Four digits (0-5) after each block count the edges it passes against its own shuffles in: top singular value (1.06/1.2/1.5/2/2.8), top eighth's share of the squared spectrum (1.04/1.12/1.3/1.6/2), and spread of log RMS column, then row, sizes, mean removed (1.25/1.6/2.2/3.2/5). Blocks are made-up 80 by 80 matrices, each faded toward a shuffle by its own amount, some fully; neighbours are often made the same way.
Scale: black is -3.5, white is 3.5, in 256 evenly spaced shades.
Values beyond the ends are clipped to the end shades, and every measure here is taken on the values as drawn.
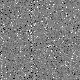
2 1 1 0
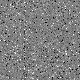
1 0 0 0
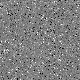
1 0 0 0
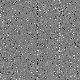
2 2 1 0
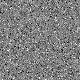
0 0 0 0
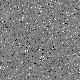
0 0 0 0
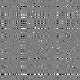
5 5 3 3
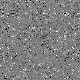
3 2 1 1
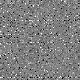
4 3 1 2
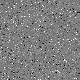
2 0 0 0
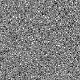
3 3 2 1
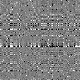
5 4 2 3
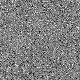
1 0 0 0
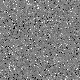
0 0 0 0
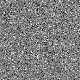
3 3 1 1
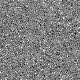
2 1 1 0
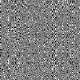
4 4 3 2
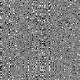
4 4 3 2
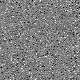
1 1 0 0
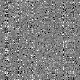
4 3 2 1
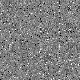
3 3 2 1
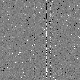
4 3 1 0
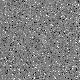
1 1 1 0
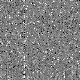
3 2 1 0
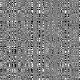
5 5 4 3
